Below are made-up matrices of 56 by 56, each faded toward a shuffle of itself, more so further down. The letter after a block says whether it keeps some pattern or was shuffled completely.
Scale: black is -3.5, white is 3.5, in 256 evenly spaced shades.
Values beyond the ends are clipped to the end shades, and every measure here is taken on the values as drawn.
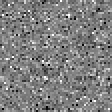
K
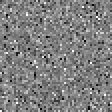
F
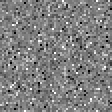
F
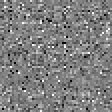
K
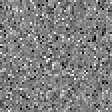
K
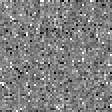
K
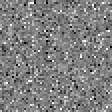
F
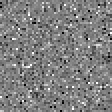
F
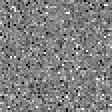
F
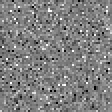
F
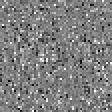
K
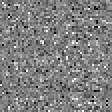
K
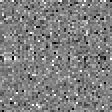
K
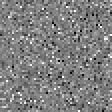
F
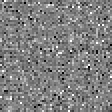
K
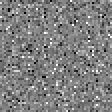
K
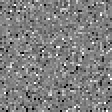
F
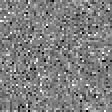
K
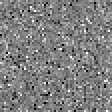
F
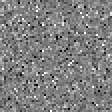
F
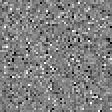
K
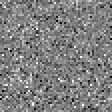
F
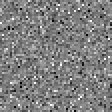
F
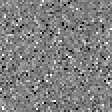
F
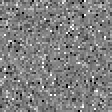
F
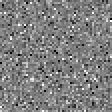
F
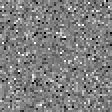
K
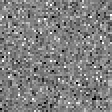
K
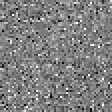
K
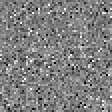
K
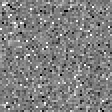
F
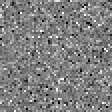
F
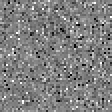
K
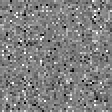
K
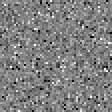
K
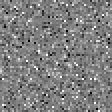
F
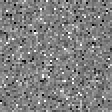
F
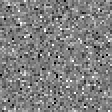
F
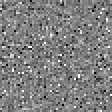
K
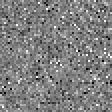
F
